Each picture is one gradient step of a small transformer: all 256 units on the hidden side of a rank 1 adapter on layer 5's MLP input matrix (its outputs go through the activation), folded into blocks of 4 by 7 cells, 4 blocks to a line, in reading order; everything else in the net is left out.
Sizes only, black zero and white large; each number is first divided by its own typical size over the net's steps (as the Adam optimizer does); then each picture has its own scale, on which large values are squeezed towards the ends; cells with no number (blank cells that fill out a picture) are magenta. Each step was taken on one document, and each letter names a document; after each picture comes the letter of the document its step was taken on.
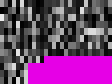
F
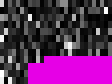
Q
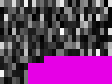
Q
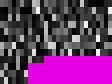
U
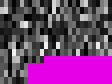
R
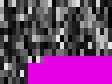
F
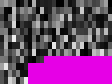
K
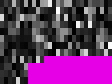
F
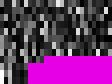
Q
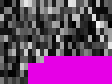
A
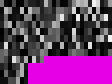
A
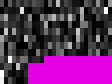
Q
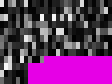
Q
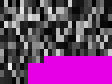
R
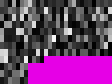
A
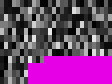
K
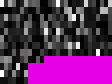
Q
